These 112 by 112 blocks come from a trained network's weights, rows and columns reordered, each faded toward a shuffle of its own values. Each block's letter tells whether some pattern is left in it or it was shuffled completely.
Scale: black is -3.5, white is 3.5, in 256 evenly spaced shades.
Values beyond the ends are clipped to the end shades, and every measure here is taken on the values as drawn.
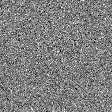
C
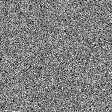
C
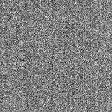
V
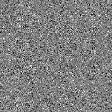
V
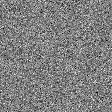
C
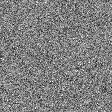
C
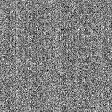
V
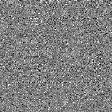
V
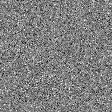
C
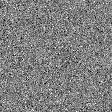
C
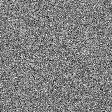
C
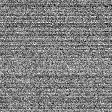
V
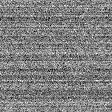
V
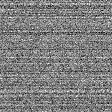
V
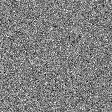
C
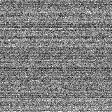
V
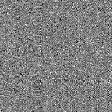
V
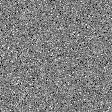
C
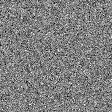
C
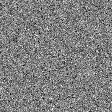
C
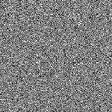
V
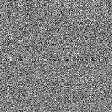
V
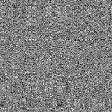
V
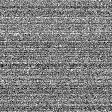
V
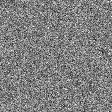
C
